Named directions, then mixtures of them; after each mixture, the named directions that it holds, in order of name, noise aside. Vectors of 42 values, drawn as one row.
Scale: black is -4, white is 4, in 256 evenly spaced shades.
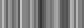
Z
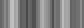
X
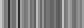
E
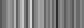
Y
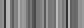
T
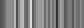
Y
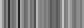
E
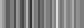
Y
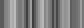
X, Y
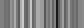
E, Y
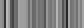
T, X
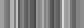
E, X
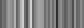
Y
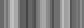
X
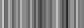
T, Z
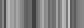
T, X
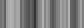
T, X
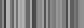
T, Y
